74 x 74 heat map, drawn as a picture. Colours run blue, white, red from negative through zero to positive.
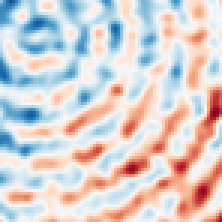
Slope: up to the bottom right. Ninth with the lowest average: top left. Mirror symmetry: none. Rings: centred on the top left.
